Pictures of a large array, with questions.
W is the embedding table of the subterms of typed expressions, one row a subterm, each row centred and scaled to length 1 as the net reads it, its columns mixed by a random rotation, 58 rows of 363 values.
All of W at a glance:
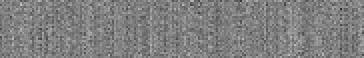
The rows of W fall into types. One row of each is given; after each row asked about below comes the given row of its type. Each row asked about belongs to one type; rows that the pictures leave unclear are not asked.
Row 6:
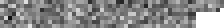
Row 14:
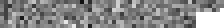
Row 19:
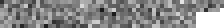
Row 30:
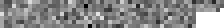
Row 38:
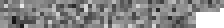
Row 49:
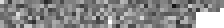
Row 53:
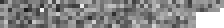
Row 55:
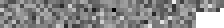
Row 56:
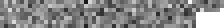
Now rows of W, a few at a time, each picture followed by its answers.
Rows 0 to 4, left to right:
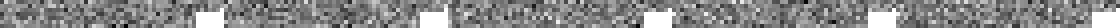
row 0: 56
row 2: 49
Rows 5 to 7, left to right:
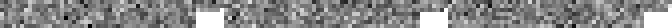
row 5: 30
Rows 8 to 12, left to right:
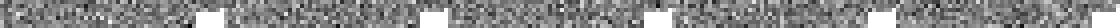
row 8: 49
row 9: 56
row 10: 14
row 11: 49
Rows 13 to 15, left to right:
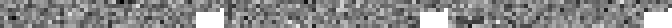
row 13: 6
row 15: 38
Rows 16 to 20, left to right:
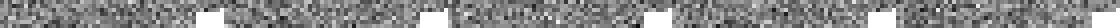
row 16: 19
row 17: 19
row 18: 49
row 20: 53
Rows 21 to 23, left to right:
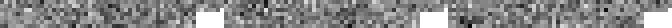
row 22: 53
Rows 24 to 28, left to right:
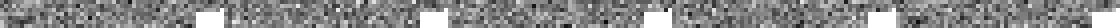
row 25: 14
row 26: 30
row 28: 38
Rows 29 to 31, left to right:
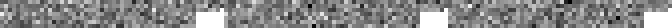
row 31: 56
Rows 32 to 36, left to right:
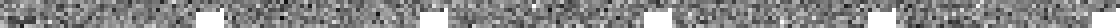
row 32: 38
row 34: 38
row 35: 49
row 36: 19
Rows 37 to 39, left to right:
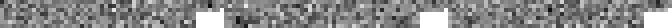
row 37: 14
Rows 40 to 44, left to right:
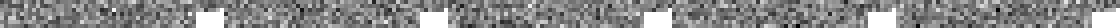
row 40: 19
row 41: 55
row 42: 19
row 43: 56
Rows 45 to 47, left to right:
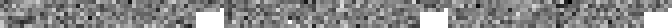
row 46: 14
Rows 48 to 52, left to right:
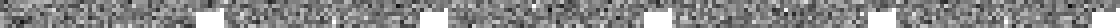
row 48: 38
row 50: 38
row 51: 19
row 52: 49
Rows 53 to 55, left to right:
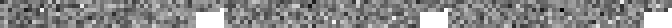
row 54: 14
